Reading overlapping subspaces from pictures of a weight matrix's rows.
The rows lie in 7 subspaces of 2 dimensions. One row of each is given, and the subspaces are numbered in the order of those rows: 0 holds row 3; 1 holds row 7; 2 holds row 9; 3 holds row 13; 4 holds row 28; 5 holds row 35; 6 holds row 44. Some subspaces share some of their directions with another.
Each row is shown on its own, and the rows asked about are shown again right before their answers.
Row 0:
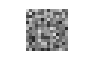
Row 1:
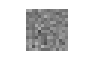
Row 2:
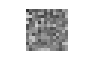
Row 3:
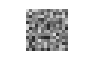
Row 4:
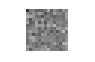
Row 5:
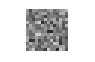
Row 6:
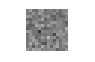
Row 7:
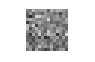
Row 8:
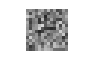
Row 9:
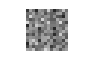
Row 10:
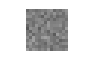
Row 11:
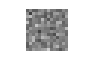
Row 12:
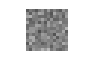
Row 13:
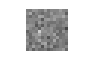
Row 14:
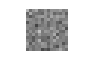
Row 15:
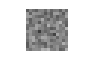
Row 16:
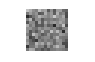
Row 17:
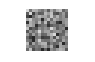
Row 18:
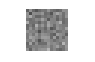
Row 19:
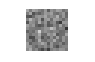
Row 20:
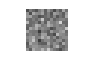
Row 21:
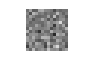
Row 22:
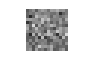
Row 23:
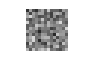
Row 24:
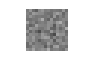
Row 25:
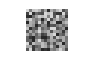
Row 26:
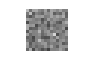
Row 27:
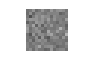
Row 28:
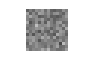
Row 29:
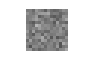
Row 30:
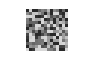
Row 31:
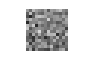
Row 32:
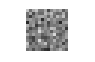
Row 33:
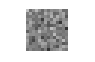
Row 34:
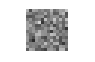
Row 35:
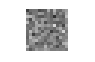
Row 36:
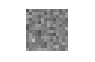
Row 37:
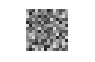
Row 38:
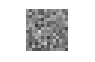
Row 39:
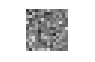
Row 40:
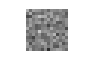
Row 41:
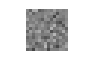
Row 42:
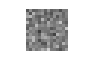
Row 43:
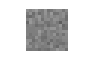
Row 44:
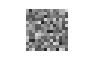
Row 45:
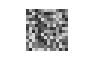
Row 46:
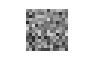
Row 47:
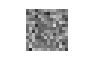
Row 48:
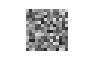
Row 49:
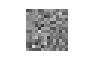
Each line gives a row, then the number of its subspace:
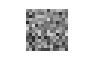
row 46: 1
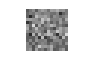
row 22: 1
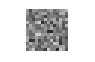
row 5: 6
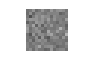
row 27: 1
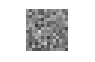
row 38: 3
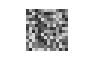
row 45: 4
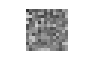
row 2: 5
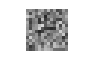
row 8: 0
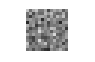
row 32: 2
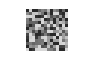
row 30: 6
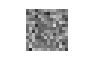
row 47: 4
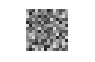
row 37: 2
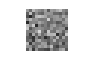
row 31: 1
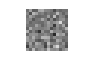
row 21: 5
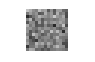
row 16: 5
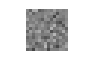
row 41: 5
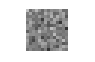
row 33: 1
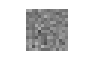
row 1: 3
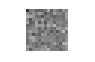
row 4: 5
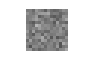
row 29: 4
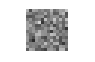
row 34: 6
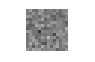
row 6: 3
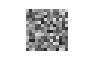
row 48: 6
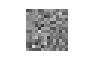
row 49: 3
